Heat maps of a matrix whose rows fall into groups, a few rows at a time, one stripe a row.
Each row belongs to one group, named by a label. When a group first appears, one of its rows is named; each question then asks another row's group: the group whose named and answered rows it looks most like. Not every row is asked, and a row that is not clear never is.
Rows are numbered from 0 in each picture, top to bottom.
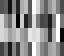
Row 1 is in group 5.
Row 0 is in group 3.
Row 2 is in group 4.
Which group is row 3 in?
3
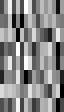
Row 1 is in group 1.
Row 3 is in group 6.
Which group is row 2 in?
5
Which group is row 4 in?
6
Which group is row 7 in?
6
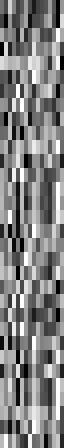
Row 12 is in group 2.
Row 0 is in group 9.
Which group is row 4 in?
4
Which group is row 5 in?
3
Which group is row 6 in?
6
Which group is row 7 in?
2
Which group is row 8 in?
9
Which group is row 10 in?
4
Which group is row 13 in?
5
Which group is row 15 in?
5
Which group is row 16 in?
3
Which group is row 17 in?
1
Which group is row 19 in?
5
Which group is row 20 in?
6
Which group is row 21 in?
2
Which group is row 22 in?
9
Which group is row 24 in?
3
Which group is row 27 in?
5
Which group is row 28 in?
5
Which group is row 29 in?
4
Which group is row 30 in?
3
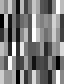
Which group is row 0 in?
5
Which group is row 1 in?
3
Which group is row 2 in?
3
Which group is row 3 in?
2
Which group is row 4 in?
9
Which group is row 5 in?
5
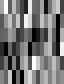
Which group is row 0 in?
4
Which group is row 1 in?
6
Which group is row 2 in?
9
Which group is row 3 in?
9
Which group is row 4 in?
3
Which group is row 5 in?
1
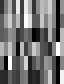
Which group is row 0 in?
6
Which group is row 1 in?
6
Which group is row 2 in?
9
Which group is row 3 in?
5
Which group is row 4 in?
9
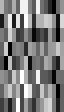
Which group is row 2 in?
9
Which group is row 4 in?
9
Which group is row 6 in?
6
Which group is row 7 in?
6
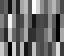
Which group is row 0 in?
3
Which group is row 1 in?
9
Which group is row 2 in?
9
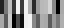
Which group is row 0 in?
6
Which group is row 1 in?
1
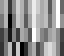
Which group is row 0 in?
4
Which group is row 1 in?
4
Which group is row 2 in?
3
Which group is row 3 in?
1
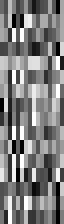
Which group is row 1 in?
1
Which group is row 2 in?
2
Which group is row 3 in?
9
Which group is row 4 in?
4
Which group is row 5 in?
2
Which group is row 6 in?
4
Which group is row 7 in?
3
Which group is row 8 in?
3
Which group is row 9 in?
2
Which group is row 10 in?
1
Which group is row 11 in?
2
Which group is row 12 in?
5
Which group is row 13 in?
9
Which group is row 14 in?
6
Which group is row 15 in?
9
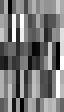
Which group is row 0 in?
4
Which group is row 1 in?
2
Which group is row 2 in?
2
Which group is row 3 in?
9
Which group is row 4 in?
9
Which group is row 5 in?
5
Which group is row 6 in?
5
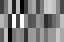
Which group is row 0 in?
1
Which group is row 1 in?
2
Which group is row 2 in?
4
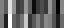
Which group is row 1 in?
9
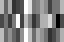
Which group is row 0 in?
1
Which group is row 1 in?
6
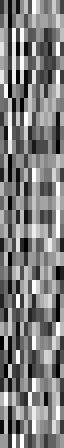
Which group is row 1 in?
4
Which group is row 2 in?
2
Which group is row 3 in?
5
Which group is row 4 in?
2
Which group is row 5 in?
5
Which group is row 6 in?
4
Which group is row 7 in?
1
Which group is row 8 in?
6
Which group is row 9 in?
9
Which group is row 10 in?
9
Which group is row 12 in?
3
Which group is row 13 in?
5
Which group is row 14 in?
4
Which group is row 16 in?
4
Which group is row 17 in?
1
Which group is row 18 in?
4
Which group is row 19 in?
6
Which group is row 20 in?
3
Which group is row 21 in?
6
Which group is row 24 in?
3
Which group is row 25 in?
6
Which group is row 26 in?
9
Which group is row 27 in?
3
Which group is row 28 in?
4
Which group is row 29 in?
4
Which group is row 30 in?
3
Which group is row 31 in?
2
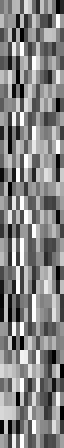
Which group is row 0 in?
6
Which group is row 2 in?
1
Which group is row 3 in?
2
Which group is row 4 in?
3
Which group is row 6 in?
1
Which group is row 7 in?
6
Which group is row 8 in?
2
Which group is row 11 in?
6
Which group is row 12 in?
6
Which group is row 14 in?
2
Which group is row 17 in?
2
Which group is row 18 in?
2
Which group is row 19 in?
6
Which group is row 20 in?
6
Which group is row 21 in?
3
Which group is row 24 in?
1
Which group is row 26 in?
4
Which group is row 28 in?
5
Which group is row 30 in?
3
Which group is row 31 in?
2
